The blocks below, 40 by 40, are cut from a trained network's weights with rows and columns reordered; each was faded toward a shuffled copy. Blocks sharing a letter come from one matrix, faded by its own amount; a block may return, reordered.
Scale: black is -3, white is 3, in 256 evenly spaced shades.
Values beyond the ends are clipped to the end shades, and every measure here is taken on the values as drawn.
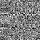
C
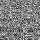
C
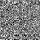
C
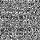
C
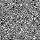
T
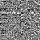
C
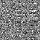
C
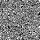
T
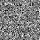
C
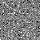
T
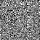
T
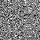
T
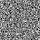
T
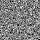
T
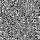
T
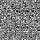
C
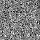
T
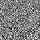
C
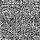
C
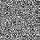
C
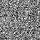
T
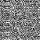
C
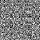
C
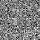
C
